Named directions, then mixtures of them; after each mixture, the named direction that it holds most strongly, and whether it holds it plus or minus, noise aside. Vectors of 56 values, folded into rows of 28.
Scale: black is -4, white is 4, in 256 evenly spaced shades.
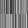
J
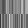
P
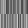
P, minus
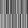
J, plus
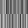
P, minus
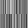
J, minus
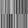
J, minus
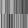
P, minus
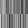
P, minus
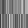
P, plus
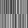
J, plus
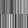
J, plus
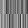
P, minus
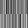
J, plus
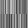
J, minus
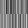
J, plus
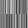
J, minus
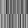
P, minus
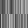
P, plus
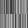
J, plus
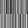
J, plus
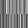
P, plus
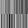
P, minus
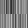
J, plus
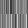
J, plus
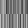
P, minus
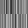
J, plus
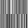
J, minus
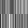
P, plus
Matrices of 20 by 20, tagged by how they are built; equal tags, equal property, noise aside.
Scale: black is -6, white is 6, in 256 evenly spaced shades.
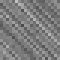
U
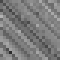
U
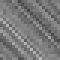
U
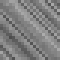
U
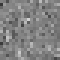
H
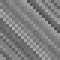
U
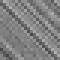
U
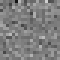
H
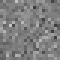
H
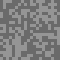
H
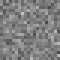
H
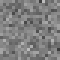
H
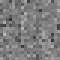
H
